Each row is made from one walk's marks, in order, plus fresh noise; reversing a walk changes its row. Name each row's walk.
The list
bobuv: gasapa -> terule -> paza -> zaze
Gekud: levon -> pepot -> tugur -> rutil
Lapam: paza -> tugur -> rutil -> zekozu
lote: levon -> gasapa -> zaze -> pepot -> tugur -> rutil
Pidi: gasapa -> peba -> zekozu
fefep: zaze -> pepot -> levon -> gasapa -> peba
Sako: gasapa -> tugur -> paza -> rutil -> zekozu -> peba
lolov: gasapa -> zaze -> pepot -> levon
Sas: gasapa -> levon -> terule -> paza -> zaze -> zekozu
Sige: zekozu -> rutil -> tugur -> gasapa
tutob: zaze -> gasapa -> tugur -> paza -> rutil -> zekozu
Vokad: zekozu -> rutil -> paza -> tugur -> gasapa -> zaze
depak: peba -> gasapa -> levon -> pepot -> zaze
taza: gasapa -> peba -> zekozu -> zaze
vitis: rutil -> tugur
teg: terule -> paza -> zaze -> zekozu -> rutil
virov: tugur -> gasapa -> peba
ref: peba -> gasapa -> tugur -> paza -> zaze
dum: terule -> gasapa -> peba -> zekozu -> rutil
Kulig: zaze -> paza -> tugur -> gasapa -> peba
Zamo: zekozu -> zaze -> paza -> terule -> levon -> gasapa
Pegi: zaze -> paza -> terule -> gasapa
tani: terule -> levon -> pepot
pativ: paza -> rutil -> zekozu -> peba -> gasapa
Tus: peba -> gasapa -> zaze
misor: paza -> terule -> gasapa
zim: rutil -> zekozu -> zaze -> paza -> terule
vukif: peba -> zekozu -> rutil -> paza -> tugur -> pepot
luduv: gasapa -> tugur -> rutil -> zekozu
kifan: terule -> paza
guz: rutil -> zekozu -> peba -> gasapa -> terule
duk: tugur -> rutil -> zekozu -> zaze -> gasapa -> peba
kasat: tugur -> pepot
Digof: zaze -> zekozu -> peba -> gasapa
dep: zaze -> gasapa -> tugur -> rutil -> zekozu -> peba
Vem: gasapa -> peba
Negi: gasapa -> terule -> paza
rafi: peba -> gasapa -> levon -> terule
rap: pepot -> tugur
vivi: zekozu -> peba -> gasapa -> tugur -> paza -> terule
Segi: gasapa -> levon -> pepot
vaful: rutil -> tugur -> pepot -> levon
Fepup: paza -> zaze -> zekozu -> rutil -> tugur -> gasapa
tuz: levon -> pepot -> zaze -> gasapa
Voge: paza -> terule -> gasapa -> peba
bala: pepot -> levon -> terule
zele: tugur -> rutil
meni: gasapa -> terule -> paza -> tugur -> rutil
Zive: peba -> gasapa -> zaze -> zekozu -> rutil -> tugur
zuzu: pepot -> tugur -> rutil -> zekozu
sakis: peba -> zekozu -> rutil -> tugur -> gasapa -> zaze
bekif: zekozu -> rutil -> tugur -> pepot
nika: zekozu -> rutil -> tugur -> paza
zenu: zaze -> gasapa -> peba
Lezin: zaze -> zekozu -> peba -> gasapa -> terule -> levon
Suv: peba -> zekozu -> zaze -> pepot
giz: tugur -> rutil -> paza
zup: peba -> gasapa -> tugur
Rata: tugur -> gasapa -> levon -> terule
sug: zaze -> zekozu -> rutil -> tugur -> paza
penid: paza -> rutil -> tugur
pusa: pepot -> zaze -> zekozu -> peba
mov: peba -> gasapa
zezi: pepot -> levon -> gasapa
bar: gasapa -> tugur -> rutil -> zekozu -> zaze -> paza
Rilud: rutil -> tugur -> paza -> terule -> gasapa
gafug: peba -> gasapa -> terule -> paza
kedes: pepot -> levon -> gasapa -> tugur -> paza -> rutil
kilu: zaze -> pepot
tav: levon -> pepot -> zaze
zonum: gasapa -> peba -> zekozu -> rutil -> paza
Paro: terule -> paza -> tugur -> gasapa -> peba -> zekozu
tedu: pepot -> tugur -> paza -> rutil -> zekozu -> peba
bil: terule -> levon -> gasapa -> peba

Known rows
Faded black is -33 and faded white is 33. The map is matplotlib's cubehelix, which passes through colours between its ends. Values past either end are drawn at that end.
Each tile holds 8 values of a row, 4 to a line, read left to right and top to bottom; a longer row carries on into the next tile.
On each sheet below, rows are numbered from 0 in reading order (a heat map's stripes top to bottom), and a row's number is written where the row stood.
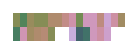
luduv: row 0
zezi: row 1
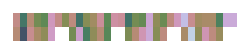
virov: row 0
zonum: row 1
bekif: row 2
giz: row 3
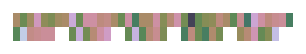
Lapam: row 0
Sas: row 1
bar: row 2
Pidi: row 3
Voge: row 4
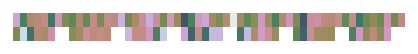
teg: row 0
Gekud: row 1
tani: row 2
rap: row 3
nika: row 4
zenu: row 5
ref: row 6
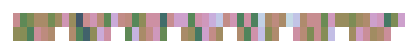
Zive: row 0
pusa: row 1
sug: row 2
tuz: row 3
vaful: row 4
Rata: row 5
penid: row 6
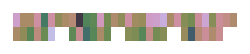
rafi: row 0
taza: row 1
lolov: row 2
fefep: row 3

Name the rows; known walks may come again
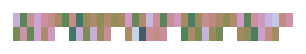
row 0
Zamo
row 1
Vokad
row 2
zim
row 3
Sige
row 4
tuz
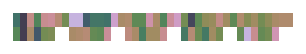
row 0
Vem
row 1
zele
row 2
Suv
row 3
Pidi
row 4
meni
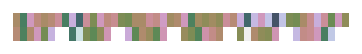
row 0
bil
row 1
bobuv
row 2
Segi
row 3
duk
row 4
kifan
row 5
tani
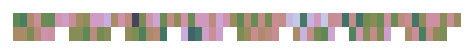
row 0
tedu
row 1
lolov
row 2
Digof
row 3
zezi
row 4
Gekud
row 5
misor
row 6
ref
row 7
pativ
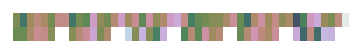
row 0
dep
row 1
bekif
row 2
kasat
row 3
sakis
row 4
Kulig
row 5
rap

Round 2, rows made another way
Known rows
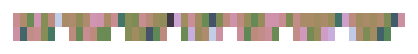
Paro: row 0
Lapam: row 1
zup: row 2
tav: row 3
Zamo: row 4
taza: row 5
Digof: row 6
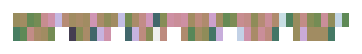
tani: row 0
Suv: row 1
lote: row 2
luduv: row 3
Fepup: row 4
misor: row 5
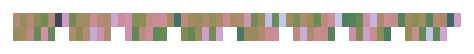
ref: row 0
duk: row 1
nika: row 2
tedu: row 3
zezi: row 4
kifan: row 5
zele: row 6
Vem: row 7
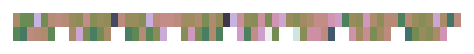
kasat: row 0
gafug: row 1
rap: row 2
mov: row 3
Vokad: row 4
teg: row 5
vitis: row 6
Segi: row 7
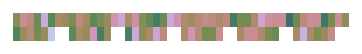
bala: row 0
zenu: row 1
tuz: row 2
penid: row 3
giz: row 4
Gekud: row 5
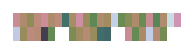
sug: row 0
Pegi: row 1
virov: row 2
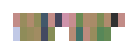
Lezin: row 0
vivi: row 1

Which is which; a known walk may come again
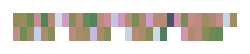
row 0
virov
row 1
bil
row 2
Zive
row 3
dum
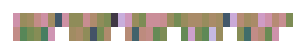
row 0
Pidi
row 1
zup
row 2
bekif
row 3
depak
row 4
zuzu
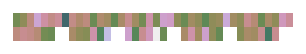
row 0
giz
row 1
Sako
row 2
Vokad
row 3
Voge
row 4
dep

